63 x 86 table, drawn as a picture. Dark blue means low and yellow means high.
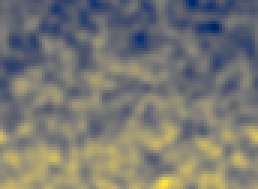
There are no lone odd cells. The field is mottled with small blotches. No row or column stands out. The top right is the ninth with the lowest average. Values rise toward the bottom. There are no regular stripes.
